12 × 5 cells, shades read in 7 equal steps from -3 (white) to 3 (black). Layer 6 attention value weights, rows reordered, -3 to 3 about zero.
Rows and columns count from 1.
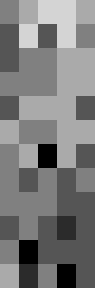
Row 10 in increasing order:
0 1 1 1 2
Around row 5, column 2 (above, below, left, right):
0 0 1 -1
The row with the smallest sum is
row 1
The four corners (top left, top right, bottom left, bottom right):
0 -1 -1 1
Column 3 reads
-2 1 0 0 -1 0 3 0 0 1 1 0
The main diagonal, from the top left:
0 -2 0 -1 1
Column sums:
2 1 3 -1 2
